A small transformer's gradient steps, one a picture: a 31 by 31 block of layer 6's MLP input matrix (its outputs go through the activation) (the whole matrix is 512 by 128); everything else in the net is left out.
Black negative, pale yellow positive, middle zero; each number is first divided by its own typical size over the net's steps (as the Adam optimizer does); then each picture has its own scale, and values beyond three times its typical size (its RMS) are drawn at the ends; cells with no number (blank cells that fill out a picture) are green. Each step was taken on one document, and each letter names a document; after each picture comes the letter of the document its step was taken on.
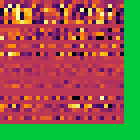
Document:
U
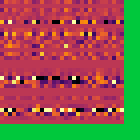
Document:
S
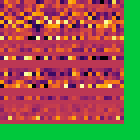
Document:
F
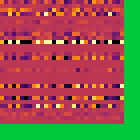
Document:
U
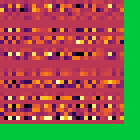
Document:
F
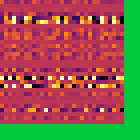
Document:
F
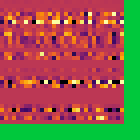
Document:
S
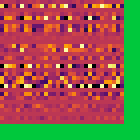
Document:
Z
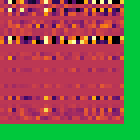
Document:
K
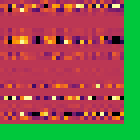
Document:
K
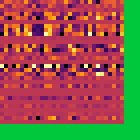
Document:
Z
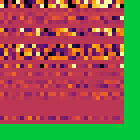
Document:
Z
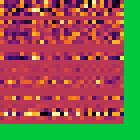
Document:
U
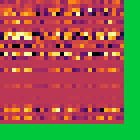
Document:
U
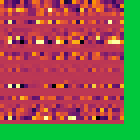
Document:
K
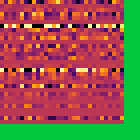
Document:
F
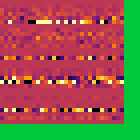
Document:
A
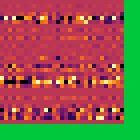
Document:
A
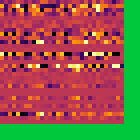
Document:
U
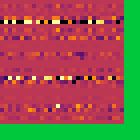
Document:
S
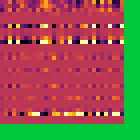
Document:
K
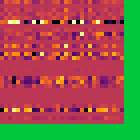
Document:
S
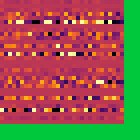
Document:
S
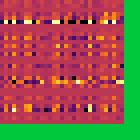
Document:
S
